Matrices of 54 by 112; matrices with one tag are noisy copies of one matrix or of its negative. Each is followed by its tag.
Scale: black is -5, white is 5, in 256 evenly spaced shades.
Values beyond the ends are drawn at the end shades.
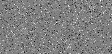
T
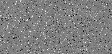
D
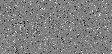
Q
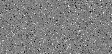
T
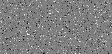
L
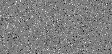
D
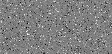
L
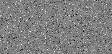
D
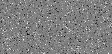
L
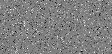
Q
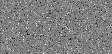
L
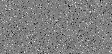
T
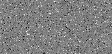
L
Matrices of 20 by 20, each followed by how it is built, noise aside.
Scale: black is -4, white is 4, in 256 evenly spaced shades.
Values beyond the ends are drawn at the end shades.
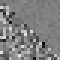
lower triangular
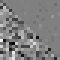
lower triangular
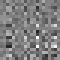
low rank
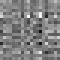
low rank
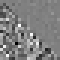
lower triangular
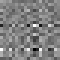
low rank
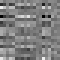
low rank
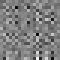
low rank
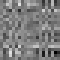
low rank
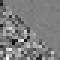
lower triangular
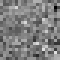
low rank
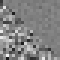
lower triangular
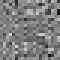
low rank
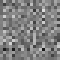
low rank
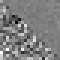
lower triangular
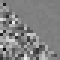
lower triangular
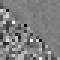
lower triangular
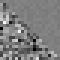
lower triangular
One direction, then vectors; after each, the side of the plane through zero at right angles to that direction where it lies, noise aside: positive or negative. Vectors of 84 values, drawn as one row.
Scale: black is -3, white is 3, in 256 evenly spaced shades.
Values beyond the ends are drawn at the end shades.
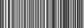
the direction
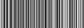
negative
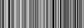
positive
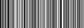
positive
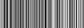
negative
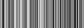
positive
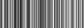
negative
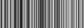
negative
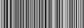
negative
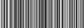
negative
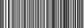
positive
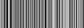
negative
